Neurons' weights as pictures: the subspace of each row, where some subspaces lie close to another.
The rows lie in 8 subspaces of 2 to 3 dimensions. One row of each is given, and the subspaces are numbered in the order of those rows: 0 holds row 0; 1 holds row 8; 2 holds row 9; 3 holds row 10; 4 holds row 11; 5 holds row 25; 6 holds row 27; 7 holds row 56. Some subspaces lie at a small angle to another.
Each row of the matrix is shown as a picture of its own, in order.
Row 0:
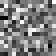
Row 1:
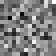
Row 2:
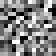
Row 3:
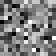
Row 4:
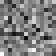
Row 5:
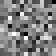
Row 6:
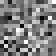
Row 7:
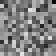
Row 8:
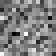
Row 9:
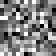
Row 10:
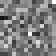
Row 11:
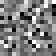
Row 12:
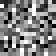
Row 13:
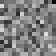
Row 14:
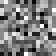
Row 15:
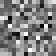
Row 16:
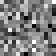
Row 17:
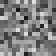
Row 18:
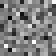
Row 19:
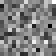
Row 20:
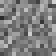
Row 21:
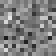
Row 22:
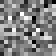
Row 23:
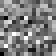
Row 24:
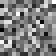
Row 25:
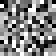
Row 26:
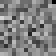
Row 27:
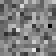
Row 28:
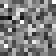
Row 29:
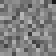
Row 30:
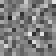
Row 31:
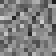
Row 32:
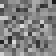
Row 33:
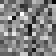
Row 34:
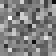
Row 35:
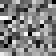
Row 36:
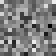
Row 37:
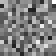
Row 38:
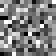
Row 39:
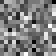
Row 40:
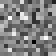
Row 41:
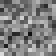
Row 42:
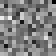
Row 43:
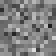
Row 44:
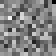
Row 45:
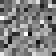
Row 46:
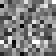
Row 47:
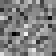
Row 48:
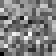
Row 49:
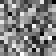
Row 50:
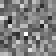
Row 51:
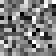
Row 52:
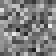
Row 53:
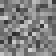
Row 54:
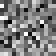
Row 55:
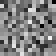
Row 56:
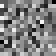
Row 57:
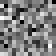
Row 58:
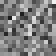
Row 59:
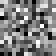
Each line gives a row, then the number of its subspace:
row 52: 6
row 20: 1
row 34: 0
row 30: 4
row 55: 5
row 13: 7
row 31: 1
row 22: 4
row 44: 3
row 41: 4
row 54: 7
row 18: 0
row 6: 5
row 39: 2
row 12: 5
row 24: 7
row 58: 1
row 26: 3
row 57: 0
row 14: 2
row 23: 4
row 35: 3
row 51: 4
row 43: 6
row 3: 5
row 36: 2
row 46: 6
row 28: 0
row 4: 4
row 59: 2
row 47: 1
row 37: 5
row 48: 4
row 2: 4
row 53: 6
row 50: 7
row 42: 0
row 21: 5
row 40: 0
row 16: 2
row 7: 5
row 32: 6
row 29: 3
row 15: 7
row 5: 7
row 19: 6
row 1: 3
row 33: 1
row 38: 3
